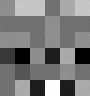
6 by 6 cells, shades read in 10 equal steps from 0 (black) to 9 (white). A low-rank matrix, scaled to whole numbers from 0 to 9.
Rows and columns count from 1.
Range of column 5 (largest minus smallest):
5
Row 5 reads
4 3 4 4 5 4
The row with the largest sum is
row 1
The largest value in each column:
5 7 7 9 6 7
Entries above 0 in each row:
6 6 6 4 6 6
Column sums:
24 25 25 28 26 26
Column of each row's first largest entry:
2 4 1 5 5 4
